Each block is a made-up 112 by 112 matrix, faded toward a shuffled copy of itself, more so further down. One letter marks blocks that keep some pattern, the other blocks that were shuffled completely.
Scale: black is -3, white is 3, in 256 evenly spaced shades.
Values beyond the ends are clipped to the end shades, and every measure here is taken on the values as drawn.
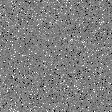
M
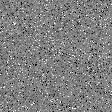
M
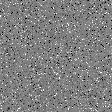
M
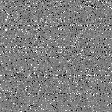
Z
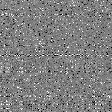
Z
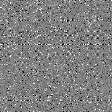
Z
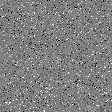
M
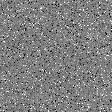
M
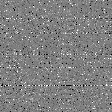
Z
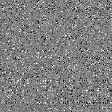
Z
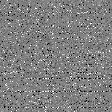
Z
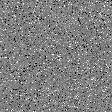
M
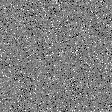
M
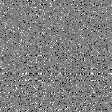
Z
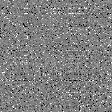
Z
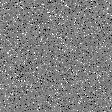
M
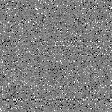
Z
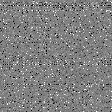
Z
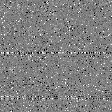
Z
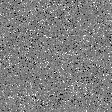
M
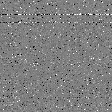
Z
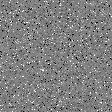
M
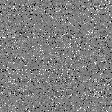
Z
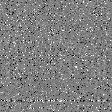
Z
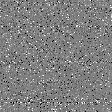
Z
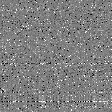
Z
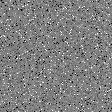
M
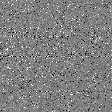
Z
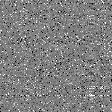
Z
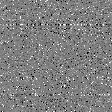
Z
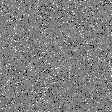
M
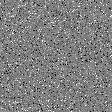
M
